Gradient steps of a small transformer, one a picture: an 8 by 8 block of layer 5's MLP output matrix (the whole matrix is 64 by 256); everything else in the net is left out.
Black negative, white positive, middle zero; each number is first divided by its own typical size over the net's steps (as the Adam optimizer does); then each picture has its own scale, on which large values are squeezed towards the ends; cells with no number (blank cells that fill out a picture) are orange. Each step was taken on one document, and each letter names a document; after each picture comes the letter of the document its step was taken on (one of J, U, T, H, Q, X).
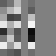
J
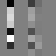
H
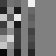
J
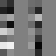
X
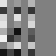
J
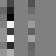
H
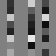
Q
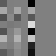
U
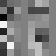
X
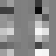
X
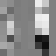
X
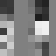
X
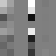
U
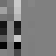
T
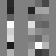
H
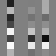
Q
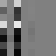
T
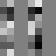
H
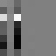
T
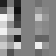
X
